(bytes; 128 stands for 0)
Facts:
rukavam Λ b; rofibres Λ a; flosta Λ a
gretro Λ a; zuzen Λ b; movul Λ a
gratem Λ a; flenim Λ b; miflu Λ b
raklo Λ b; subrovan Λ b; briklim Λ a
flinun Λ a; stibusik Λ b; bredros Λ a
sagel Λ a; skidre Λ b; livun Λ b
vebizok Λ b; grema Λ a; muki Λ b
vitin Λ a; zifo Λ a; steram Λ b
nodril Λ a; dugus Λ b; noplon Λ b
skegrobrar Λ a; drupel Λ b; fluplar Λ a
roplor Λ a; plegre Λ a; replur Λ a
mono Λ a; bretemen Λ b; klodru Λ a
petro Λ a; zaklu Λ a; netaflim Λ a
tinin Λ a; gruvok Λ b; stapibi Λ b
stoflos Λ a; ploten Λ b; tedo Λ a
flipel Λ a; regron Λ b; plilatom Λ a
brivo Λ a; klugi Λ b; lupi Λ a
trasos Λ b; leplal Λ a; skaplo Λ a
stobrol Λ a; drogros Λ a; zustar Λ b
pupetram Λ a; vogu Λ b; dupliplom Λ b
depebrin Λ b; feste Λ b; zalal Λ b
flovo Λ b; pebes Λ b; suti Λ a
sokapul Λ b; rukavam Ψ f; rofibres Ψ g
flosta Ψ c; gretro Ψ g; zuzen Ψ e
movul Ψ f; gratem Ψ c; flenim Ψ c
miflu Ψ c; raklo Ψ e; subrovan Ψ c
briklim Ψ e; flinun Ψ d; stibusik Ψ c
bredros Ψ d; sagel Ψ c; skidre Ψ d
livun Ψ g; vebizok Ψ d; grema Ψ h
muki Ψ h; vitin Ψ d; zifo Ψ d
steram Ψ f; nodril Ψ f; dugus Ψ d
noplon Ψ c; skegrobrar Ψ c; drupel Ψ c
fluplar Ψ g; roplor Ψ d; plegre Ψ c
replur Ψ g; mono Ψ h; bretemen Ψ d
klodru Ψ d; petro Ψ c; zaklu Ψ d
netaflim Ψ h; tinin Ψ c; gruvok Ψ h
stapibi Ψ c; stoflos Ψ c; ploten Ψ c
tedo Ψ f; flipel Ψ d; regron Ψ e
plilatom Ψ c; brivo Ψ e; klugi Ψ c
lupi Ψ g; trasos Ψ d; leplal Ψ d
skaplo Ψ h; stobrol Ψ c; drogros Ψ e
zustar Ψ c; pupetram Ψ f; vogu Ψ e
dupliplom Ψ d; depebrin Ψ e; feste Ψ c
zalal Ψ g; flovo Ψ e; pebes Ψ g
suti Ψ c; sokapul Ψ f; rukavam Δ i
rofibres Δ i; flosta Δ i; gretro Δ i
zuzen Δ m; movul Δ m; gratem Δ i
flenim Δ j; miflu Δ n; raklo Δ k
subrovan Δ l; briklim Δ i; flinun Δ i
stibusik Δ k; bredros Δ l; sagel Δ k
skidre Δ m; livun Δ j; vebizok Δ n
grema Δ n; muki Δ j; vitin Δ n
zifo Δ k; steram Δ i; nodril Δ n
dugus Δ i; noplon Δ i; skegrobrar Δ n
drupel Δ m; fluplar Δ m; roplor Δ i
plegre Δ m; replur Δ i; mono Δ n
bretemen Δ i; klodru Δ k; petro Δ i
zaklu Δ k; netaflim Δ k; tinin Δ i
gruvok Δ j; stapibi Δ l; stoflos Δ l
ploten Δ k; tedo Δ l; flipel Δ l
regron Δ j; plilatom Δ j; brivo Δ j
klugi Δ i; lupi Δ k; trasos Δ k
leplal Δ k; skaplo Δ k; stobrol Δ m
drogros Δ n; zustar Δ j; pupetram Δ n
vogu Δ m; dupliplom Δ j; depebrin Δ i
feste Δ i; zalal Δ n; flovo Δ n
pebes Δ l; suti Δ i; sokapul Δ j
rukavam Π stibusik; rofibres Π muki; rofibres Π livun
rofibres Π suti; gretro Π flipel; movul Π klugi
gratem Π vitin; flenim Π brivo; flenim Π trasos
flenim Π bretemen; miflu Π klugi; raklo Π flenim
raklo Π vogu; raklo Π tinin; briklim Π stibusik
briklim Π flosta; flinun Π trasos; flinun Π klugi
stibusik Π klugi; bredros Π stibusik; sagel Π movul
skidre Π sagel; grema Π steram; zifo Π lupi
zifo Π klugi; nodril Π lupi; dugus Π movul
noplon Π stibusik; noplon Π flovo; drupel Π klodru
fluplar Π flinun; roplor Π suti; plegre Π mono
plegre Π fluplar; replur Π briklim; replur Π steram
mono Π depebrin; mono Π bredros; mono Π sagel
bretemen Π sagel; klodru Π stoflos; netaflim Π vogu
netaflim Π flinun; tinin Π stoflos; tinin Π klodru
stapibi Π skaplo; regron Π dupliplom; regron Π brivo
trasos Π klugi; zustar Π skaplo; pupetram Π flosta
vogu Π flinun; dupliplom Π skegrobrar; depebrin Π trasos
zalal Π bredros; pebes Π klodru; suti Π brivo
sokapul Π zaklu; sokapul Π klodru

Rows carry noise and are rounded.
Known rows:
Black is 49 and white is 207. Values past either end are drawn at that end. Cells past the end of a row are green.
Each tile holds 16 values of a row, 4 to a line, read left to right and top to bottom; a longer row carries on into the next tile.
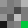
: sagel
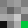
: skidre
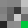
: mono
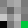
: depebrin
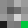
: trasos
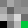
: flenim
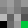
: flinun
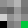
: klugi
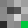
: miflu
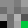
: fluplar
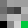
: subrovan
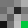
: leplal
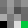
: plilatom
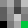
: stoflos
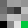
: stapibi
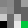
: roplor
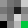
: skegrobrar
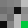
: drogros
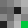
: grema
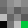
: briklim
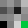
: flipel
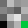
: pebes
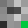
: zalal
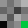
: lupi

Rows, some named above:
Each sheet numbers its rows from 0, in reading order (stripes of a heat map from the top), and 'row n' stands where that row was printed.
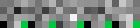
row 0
skaplo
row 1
lupi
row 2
raklo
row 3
bredros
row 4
sokapul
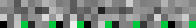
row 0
brivo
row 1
miflu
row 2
rofibres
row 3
skaplo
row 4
stibusik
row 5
netaflim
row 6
vogu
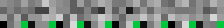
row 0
movul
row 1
flovo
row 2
suti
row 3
vebizok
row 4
skaplo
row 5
dugus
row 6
feste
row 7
trasos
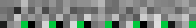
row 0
nodril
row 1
stobrol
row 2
petro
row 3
klugi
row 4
replur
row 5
regron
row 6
skidre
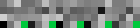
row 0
steram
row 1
ploten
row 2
flosta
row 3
drogros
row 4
zifo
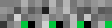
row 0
netaflim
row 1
tedo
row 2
tinin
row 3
flosta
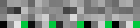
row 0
stapibi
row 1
drupel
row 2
miflu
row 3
zuzen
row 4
gruvok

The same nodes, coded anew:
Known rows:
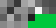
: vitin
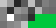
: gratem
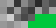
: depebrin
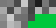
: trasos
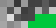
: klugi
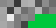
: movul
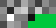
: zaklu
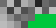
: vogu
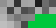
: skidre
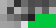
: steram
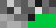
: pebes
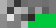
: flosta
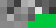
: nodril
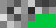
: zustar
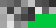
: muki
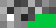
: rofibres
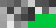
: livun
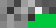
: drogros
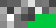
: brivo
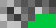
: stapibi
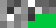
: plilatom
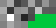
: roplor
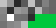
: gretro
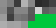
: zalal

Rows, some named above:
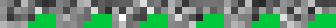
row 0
flovo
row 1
mono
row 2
brivo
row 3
flosta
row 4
stibusik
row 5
zustar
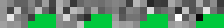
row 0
bredros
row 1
flosta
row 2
miflu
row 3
flipel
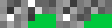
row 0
plilatom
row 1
flinun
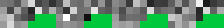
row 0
dupliplom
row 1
stoflos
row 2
miflu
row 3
sokapul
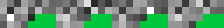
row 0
leplal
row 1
flenim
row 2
skegrobrar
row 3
plegre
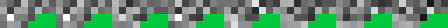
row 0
sagel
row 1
lupi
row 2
briklim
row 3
tinin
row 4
regron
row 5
feste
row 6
flovo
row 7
pebes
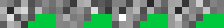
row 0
skaplo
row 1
nodril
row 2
netaflim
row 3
stobrol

